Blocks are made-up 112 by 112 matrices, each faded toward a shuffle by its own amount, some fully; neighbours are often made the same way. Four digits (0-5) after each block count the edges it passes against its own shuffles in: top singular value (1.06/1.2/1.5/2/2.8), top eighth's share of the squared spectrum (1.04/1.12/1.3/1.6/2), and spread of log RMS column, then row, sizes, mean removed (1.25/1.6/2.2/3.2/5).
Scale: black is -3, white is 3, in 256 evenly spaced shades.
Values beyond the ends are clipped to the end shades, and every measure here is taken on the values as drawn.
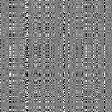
5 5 5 4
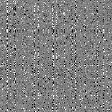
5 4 4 1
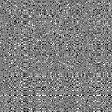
5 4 3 3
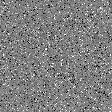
1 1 0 0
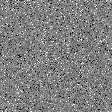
2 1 0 0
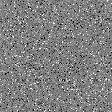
3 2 0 1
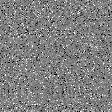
3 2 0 0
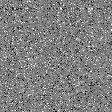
3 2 0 1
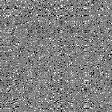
4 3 2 2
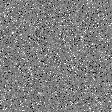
0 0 0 0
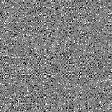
4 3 2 2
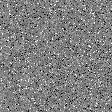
0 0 0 0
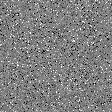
0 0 0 0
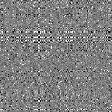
5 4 2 3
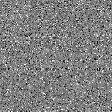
4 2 1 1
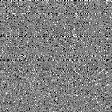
4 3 1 3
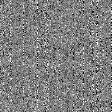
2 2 4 0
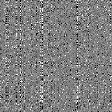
5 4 3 2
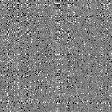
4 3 3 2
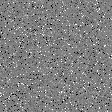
0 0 0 0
